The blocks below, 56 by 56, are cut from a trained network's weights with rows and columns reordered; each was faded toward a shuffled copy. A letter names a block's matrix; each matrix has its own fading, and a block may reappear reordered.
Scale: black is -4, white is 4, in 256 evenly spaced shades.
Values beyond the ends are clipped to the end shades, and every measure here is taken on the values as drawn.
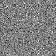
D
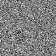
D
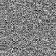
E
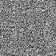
D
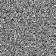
D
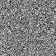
D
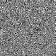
D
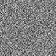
E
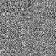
E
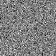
D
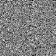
D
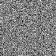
D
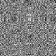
E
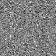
D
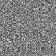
E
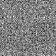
E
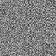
E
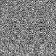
E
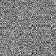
E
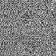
E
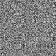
E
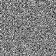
D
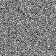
D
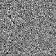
D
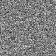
D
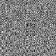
E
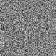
E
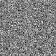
D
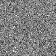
D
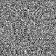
E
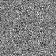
D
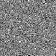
D
